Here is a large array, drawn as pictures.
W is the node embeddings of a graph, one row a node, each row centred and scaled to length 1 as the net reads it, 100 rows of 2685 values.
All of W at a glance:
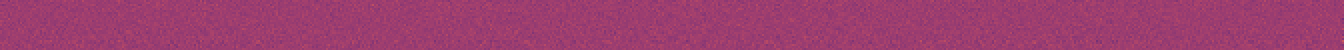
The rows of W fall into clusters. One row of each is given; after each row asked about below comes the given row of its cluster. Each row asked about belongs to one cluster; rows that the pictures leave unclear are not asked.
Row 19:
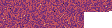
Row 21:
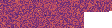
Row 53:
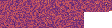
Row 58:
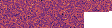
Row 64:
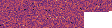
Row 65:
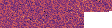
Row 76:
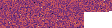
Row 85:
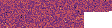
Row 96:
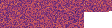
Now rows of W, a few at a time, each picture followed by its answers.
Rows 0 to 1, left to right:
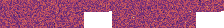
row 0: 76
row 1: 85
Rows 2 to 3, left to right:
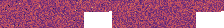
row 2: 53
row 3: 53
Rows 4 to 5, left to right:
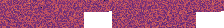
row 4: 76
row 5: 85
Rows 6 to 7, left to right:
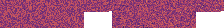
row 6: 19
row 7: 96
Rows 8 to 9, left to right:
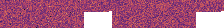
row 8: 19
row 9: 21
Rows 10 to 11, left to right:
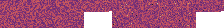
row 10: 53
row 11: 19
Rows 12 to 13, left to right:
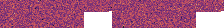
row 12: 85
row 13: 96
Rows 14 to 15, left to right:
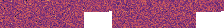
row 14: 58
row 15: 65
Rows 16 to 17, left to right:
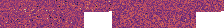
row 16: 64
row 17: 96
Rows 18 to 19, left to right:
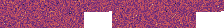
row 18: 19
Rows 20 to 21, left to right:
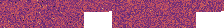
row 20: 53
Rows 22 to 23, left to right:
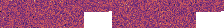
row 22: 96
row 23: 19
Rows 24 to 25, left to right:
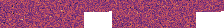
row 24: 85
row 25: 19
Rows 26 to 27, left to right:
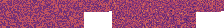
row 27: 58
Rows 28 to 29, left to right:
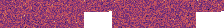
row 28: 19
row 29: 76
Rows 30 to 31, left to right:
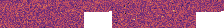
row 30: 53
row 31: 85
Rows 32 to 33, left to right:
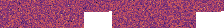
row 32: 96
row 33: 53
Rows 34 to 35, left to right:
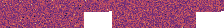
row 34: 76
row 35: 58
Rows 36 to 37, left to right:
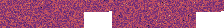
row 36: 76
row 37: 19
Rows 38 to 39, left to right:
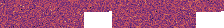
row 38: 21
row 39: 65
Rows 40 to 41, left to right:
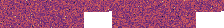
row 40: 58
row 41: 76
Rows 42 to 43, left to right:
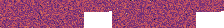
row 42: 65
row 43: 85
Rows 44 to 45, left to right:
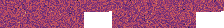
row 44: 19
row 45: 65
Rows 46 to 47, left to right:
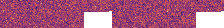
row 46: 85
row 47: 76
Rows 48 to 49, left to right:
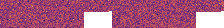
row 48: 96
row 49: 96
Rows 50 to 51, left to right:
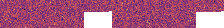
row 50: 19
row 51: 65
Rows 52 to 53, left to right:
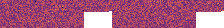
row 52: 76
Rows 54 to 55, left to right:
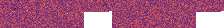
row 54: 65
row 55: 64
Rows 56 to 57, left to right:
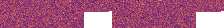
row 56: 53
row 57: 58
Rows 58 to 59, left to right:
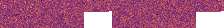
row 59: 96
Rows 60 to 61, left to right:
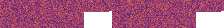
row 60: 65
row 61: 21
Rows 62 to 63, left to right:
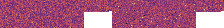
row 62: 58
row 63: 64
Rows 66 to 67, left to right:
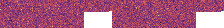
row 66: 21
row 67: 65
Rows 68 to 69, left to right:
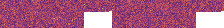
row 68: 53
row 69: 21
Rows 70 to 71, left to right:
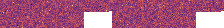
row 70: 76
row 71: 19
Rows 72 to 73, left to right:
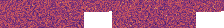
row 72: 53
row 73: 53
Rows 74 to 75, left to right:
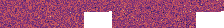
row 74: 19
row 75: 85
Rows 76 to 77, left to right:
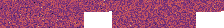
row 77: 53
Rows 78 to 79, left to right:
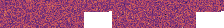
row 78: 19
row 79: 58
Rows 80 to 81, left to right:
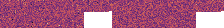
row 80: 85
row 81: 53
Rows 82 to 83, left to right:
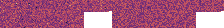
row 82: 85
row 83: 85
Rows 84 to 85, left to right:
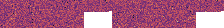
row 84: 85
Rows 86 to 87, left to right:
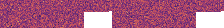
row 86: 96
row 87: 64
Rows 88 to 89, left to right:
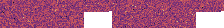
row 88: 76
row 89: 21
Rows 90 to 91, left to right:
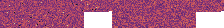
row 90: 64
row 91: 76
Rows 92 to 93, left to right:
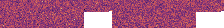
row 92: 53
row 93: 76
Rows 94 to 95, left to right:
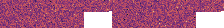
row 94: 76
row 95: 85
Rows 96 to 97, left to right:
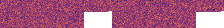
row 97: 64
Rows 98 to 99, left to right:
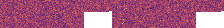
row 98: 58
